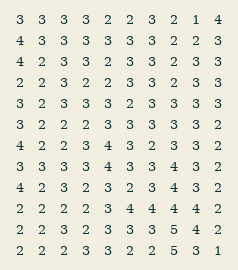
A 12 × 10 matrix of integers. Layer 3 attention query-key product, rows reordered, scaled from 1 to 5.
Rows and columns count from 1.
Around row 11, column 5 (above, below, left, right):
3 3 2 3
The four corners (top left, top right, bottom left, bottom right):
3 4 2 1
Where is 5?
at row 11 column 8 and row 12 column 8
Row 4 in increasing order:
2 2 2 2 2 3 3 3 3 3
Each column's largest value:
4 3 3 3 4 4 4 5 4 4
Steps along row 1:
same same same down same up down down up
